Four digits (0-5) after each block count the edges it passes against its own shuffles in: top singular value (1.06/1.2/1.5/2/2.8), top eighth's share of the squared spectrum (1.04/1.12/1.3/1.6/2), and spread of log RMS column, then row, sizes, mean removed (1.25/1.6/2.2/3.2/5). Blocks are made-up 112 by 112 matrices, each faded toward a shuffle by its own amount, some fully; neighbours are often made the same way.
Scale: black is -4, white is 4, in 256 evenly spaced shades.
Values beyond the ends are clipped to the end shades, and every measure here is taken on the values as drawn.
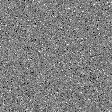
0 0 0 0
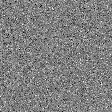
0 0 0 0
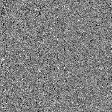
0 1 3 0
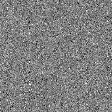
0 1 2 0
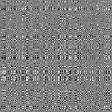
5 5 4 4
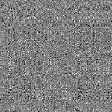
4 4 3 3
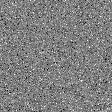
0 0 0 0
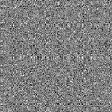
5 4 2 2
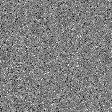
3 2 0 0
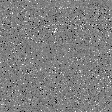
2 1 1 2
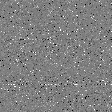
2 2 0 1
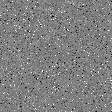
0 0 0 0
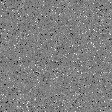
1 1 1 1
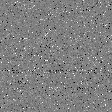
2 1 0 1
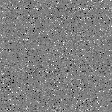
1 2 1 1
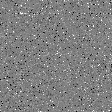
1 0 0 0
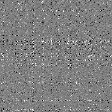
2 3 3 3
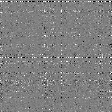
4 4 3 3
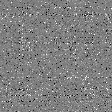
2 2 1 2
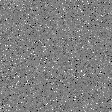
0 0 0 0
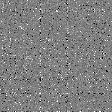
2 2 2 2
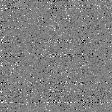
2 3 2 3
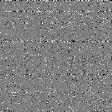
2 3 2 3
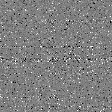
2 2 1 2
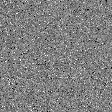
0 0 0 1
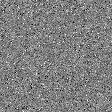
0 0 0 1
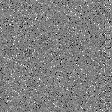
3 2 1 0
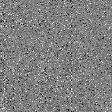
4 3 2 1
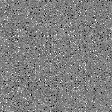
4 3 2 1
